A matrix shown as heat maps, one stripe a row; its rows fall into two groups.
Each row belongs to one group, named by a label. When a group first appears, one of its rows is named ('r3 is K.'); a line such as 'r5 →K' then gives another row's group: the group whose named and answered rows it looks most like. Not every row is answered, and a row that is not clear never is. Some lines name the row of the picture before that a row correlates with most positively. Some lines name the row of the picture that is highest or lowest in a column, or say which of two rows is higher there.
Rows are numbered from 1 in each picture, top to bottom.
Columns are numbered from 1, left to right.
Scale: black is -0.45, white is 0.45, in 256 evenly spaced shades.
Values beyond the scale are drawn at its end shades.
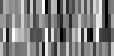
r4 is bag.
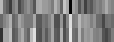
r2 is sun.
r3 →sun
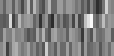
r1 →bag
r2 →sun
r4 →bag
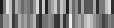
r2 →sun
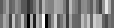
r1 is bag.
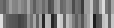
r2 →bag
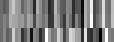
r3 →bag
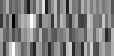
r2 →sun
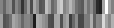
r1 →bag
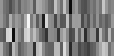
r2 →bag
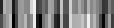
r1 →sun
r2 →sun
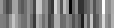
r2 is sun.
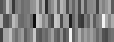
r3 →sun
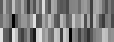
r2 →sun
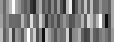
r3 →bag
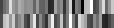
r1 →sun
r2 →sun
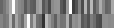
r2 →bag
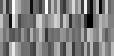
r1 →bag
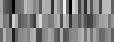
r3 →sun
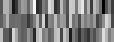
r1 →sun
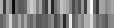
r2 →sun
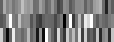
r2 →sun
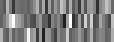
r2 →sun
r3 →bag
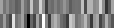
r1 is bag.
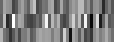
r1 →sun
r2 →bag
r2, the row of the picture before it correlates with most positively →2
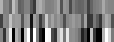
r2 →bag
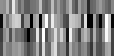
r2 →bag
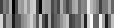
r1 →sun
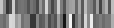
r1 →bag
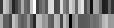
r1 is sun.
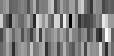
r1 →sun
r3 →bag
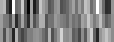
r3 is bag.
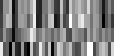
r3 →sun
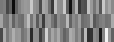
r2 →bag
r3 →bag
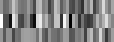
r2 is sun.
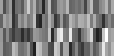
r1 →bag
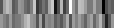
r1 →sun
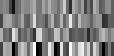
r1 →sun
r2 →sun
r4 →sun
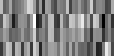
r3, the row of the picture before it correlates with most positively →4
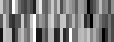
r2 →sun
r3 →sun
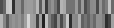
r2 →bag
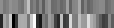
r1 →bag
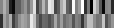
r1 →sun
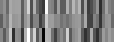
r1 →bag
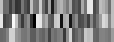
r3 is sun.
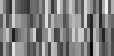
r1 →bag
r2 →bag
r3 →sun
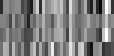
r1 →bag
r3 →bag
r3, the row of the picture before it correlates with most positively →1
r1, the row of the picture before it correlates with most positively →2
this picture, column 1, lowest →1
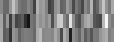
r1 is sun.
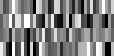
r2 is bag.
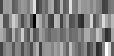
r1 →sun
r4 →bag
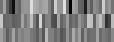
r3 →bag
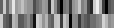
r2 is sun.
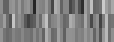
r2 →bag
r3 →bag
